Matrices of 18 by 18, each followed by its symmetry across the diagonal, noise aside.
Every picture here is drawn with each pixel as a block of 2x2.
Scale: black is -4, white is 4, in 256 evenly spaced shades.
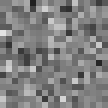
antisymmetric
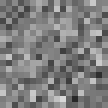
symmetric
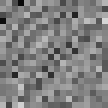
symmetric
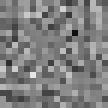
antisymmetric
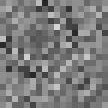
symmetric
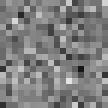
antisymmetric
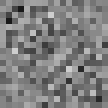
symmetric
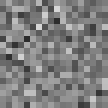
antisymmetric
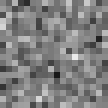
antisymmetric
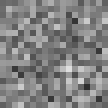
symmetric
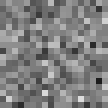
antisymmetric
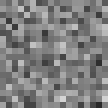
antisymmetric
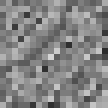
symmetric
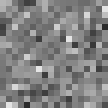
symmetric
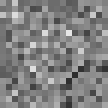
symmetric
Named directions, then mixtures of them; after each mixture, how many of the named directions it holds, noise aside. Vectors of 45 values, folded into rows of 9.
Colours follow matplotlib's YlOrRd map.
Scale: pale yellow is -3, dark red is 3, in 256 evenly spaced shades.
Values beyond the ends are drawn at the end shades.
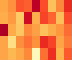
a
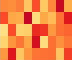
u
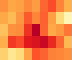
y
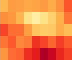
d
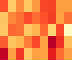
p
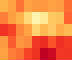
one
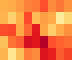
three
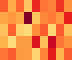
three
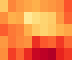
one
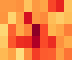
two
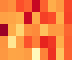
one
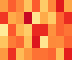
one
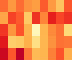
three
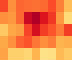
two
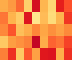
three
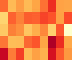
one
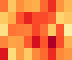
two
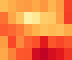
one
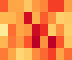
three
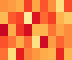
one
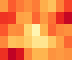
one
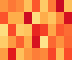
one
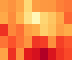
one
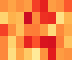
three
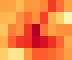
one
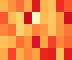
three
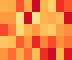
three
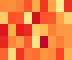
one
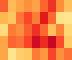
two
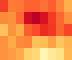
one
